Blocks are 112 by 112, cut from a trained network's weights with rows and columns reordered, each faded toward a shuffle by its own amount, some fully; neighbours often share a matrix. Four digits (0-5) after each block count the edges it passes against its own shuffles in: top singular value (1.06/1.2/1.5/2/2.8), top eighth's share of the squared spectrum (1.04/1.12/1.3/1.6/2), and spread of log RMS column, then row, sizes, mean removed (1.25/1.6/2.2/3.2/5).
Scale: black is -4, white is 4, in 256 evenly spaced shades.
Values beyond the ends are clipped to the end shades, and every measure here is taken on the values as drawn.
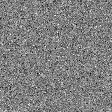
0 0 0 0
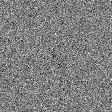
2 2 1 0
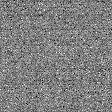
2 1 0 0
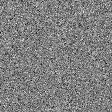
0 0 0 0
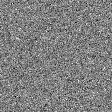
1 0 0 0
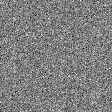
0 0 0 0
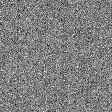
1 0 0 0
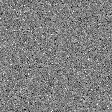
0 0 0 0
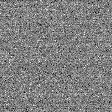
2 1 1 0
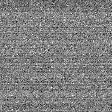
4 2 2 1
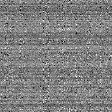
4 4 3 1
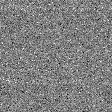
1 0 0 0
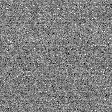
2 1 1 0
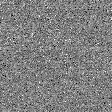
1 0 0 0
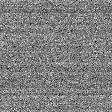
3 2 1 0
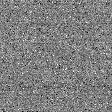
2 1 1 0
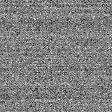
3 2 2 0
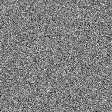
2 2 0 0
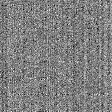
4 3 0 2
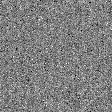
1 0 0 0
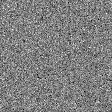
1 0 0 0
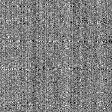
4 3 1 3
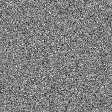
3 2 0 1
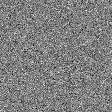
1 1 0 0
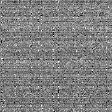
4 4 3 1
